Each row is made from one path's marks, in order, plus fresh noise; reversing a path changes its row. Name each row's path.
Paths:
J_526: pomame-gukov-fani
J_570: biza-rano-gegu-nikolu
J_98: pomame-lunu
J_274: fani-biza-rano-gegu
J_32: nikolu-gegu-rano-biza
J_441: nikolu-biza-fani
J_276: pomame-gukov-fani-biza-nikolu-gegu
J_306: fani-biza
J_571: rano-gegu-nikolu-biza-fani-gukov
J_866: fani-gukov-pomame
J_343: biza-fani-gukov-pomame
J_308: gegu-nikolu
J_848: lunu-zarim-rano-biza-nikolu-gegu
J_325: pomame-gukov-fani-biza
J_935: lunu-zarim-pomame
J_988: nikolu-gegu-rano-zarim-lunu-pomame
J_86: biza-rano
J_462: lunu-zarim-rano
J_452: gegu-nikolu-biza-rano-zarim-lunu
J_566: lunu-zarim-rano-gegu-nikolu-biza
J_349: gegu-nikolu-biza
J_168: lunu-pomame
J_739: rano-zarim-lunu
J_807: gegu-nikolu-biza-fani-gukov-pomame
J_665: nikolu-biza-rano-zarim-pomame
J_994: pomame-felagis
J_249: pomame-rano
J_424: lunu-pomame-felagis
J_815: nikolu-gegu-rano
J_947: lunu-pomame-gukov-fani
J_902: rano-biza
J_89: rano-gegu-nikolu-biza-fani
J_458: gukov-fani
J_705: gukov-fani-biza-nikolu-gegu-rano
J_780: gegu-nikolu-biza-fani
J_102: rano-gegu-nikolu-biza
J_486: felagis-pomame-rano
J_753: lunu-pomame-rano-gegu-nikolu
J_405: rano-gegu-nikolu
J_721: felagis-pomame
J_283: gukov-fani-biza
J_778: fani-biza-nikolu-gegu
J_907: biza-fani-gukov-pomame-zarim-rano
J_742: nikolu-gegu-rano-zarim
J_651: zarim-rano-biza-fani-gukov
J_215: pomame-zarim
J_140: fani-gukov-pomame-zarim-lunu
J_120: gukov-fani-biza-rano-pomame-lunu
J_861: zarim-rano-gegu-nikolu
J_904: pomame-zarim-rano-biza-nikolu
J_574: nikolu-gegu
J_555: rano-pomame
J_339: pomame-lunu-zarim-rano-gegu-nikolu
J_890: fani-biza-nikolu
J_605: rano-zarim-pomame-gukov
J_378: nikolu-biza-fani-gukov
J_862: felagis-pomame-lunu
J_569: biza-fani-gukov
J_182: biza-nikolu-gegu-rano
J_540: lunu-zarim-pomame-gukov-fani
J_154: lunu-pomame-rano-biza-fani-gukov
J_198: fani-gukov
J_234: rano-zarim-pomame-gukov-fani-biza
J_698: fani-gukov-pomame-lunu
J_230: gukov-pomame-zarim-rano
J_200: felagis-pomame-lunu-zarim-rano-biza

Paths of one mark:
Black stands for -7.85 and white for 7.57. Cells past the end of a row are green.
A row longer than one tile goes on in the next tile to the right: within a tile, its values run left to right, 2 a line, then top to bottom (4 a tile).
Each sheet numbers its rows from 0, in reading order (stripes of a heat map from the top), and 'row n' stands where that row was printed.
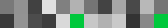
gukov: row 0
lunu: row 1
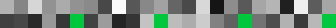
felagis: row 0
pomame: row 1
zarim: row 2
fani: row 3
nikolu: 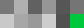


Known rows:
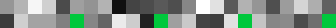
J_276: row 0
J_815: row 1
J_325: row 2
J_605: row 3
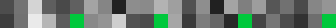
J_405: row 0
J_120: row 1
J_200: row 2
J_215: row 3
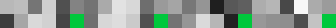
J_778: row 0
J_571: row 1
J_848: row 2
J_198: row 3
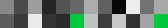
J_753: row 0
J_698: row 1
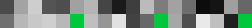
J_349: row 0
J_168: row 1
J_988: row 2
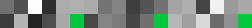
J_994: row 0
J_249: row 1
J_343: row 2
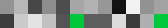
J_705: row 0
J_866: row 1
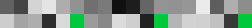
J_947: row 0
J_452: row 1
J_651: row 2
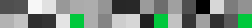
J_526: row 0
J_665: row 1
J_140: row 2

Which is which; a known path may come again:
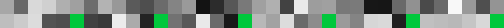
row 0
J_154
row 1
J_570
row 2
J_742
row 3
J_343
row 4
J_452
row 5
J_902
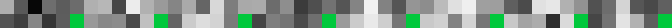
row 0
J_230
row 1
J_198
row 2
J_807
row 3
J_249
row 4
J_89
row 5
J_378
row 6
J_947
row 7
J_405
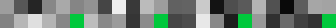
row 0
J_555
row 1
J_424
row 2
J_861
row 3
J_862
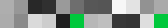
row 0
J_665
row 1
J_526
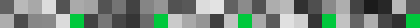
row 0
J_306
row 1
J_215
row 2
J_234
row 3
J_32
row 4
J_935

